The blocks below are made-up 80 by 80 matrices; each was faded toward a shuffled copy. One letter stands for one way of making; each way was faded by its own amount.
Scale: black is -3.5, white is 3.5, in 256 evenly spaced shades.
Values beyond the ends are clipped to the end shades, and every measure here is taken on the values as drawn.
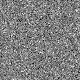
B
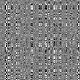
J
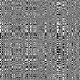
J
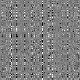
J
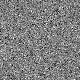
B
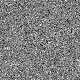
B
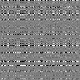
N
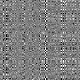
J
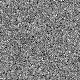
B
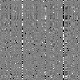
J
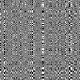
J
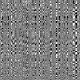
J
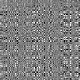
J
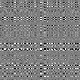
N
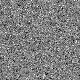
B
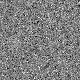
B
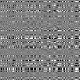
N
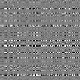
N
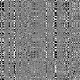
J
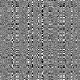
J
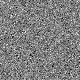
B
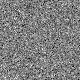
B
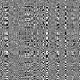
J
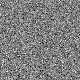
B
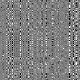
J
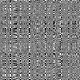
J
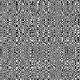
J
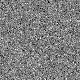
B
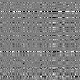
N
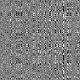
J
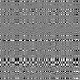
N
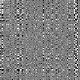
J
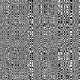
J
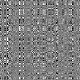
J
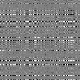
N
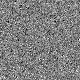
B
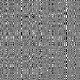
J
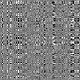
J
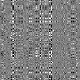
J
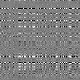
N
